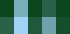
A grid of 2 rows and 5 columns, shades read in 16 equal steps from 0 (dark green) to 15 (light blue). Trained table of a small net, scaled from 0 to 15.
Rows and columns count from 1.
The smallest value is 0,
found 3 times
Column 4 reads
3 10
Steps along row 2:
up down up down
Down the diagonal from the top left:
0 15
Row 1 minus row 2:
-3 -4 -2 -7 -1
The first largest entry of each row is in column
2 2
